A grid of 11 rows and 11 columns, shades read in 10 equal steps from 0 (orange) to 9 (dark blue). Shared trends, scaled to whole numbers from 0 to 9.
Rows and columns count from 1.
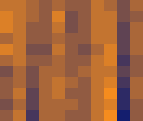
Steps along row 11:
down up down same up same down down up down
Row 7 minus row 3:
4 1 1 -1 1 -1 -1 0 0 0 1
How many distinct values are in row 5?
6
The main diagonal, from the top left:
2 2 4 4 2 4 3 2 0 8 4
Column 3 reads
3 3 4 4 5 4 5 5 6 6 7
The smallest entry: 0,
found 2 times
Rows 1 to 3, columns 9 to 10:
3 5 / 2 5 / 2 6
